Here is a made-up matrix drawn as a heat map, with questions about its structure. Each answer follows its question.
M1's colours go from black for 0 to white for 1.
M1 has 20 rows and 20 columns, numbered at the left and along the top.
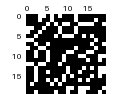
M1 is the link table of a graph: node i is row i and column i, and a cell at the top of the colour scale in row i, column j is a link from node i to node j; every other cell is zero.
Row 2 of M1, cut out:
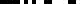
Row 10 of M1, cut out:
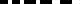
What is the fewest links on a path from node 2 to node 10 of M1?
1
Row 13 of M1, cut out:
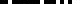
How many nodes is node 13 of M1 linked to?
6
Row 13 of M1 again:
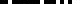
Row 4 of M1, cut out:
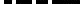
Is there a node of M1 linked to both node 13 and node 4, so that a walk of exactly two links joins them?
no
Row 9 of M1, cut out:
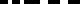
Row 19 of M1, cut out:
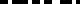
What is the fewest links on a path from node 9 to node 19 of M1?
2
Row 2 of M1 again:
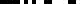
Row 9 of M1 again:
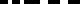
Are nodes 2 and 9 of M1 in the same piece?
yes
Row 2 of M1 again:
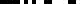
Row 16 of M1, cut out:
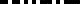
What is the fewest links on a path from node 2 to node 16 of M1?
1
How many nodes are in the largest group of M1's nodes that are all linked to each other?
5
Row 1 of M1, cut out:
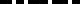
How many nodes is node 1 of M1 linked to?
4
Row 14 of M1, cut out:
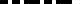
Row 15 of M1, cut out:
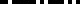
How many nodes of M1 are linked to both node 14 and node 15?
2
